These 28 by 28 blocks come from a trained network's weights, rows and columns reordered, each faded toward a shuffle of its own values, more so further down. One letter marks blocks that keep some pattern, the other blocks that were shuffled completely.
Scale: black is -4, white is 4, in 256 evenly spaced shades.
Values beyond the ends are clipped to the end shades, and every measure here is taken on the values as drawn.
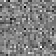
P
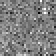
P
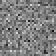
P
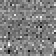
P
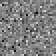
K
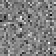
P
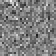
P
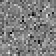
K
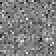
K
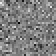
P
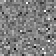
K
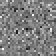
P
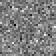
K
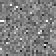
K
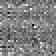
P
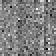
P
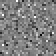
K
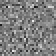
P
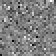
K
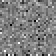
P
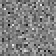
P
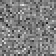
K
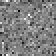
K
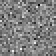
K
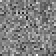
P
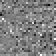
P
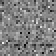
P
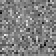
K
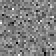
K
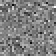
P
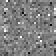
P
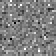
K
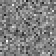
K
